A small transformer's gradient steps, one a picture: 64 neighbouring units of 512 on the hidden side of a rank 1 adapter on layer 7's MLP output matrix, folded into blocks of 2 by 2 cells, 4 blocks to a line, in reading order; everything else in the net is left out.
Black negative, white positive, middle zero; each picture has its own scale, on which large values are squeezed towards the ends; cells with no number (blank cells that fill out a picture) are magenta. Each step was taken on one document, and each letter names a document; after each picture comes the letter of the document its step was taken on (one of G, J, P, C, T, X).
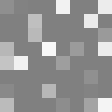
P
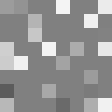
P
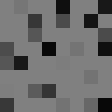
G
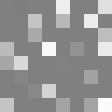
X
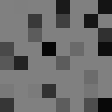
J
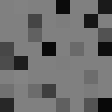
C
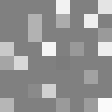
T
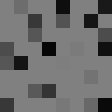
G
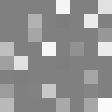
C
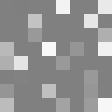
J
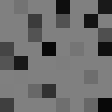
G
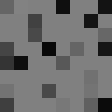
P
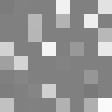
J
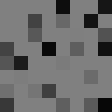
C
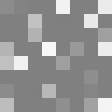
P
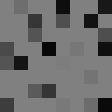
G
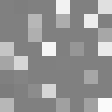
T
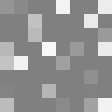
P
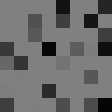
X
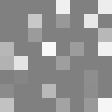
J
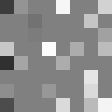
P
